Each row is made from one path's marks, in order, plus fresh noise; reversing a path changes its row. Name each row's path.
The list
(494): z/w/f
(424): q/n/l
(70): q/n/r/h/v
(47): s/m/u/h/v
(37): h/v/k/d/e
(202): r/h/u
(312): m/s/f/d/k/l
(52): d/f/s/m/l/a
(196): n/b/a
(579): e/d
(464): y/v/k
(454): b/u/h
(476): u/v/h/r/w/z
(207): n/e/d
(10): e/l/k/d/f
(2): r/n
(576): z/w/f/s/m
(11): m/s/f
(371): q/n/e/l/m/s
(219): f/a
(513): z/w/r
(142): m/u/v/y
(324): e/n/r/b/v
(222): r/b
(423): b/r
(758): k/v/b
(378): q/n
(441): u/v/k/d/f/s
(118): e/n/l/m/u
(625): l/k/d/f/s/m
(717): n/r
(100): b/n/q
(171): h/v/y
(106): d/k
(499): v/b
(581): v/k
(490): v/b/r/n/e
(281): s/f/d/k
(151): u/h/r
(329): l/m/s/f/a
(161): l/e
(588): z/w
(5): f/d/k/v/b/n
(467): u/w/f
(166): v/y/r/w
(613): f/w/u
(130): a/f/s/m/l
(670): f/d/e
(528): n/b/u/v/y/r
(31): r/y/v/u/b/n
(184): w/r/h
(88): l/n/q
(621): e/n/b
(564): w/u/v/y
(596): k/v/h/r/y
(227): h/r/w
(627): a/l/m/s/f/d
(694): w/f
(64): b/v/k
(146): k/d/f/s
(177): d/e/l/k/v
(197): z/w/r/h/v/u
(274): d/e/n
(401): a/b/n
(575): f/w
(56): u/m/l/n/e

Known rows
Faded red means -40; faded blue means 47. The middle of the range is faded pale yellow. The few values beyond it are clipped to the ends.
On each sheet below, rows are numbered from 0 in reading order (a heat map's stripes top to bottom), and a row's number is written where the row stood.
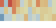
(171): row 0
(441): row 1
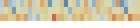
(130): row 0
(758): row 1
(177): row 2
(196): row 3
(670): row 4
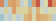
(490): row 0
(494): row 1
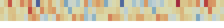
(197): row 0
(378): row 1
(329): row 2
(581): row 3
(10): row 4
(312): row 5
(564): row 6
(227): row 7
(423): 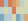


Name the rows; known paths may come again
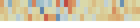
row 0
(196)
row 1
(11)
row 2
(171)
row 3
(56)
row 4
(371)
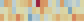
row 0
(613)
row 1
(151)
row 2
(312)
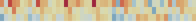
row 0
(227)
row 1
(476)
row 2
(184)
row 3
(564)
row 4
(499)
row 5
(627)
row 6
(490)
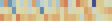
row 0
(670)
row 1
(130)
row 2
(576)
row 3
(207)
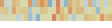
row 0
(528)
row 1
(581)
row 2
(70)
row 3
(5)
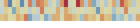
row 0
(106)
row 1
(423)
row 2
(588)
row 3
(52)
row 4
(454)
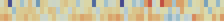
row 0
(274)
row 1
(324)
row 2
(142)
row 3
(10)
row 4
(579)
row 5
(494)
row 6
(64)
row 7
(625)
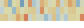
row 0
(146)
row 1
(100)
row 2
(596)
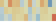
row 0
(441)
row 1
(758)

